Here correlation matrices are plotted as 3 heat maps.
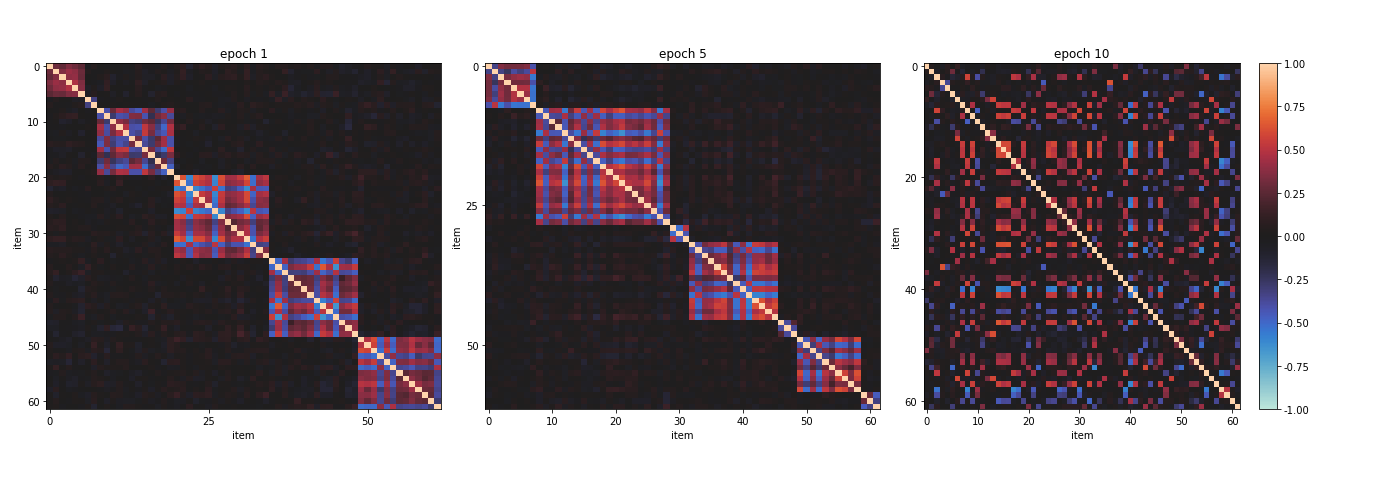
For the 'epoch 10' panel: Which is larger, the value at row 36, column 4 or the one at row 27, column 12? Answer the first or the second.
the second
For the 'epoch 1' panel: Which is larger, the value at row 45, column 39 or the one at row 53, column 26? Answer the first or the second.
the second
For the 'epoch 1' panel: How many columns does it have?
62
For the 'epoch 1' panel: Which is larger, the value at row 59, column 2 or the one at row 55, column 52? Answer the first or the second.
the first
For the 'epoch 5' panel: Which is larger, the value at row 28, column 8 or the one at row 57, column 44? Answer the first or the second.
the first
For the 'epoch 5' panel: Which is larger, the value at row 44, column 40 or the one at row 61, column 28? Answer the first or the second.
the first
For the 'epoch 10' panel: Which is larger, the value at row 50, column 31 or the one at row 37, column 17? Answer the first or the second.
the second
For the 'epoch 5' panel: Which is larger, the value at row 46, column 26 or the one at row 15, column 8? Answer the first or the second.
the first
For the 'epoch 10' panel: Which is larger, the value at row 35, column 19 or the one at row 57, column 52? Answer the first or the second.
the second
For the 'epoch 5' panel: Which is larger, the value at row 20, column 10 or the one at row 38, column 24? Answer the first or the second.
the first
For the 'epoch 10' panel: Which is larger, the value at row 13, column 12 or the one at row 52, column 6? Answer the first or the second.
the first
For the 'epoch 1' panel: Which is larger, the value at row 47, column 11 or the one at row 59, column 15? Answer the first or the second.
the second
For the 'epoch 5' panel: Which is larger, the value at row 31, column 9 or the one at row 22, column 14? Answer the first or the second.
the second
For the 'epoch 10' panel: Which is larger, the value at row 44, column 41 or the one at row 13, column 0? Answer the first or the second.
the second
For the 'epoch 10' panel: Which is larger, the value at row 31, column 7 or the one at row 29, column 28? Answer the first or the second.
the second
